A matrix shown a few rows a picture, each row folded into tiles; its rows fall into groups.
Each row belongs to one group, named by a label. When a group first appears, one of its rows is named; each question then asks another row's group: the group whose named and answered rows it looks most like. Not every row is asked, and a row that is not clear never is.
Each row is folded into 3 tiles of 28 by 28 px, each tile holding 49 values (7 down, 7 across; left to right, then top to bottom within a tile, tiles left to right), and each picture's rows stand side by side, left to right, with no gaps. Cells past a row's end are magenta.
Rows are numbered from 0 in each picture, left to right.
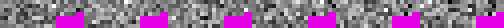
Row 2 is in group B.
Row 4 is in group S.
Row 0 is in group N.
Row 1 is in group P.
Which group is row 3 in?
P
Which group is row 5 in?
S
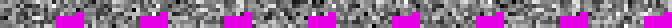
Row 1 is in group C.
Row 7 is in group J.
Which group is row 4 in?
P
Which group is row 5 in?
P
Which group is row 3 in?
J
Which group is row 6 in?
C
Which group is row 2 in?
C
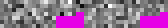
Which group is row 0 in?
P
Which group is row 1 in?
B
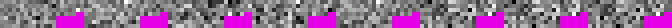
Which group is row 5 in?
C
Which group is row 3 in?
N
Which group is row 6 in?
C
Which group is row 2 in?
J
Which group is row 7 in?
C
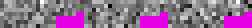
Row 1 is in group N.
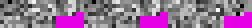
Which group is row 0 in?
C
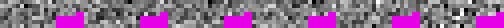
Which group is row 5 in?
N
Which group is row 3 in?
J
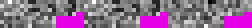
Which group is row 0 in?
S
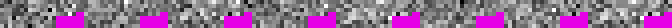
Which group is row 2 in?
P
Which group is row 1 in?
P
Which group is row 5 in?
J
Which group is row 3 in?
C
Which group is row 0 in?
C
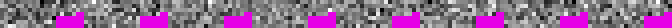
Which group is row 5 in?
C
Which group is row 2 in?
P
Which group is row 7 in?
P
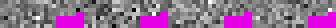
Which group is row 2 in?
P
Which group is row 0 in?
N
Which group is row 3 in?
B
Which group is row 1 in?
C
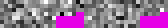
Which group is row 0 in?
P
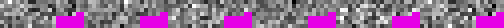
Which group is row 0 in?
S
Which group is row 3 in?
J
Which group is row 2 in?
B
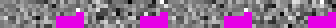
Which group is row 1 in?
J
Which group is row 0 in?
B
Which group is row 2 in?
B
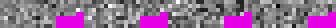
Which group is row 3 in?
N
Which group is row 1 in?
B
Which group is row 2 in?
S
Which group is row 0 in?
B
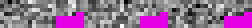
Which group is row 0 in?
C
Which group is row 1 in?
J
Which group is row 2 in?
N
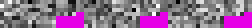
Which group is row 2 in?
C
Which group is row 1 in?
C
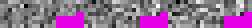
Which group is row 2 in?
C
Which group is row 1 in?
C
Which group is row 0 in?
N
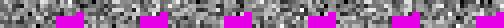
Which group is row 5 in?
J
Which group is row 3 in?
S
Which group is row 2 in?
S
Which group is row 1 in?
C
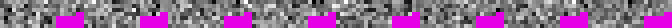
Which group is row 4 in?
S
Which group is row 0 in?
N
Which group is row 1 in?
S
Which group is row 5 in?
N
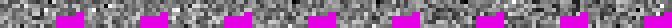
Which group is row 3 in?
J
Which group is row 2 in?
B
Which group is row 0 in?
B
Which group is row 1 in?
B
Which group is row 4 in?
J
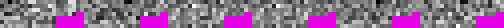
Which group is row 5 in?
J
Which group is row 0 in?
C
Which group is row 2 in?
B
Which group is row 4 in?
J
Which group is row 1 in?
J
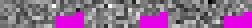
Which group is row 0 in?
N
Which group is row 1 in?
B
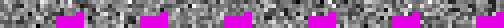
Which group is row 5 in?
S
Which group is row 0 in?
P
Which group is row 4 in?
C
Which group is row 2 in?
B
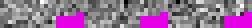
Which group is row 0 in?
P
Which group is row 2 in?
C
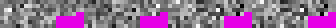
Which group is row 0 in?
B
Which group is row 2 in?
S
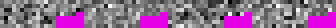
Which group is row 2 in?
J
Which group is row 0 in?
N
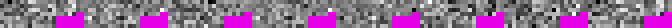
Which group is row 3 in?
B
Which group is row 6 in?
C
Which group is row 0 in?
C
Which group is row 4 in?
N
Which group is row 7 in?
C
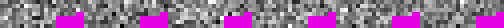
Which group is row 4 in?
B
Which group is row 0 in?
B
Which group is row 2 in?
P
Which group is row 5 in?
P
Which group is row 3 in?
J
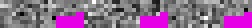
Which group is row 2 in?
N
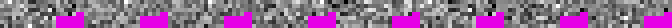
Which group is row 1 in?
P
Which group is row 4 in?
C
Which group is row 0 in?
S
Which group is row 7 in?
N
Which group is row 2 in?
P
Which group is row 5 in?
S
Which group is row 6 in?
N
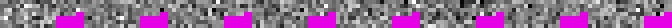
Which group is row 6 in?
N
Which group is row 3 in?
C
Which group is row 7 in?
S
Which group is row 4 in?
J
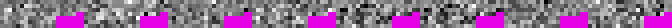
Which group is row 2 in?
N
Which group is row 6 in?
J
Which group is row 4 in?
N
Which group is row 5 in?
N
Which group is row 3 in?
B
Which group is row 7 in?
S
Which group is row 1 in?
P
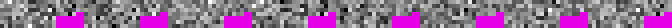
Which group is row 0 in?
S
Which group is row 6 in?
B
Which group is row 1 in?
C
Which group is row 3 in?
S
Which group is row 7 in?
S
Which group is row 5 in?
N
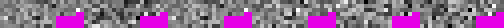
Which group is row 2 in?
B
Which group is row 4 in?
S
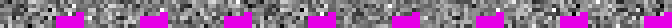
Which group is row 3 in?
C
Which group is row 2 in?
P
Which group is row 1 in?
B
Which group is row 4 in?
N
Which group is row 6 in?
S
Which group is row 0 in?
C
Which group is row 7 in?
S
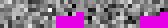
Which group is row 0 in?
S
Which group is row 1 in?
N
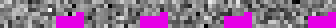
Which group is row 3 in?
J
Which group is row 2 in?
P
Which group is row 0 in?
S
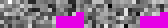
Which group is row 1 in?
N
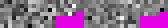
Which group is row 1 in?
N
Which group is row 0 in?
C
